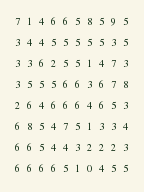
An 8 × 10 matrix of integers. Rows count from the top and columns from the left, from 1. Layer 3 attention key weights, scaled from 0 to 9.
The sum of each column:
36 39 39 38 44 36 24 35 41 36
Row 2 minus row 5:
1 -2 0 -1 -1 -1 1 -1 -2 2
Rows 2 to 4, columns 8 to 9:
5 3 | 4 7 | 6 7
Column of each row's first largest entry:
9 4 9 10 2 2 1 1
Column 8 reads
5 5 4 6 6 3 2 4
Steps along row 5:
up down up same same down up down down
